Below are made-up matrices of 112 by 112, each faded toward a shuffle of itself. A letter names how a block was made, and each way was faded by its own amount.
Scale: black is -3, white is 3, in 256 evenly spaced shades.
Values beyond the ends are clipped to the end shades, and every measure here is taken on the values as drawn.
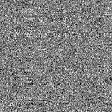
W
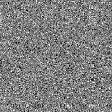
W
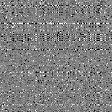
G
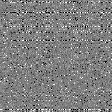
G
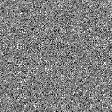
W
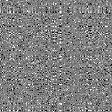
G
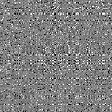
G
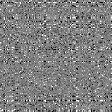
G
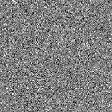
W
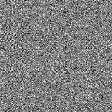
W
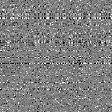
G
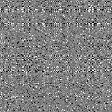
G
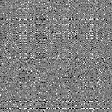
G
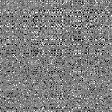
G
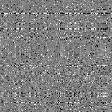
G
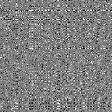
G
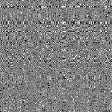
G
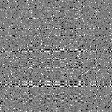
G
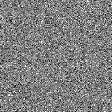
W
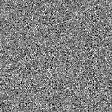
W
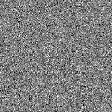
W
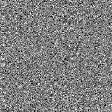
W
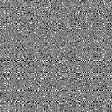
G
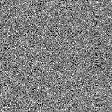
W
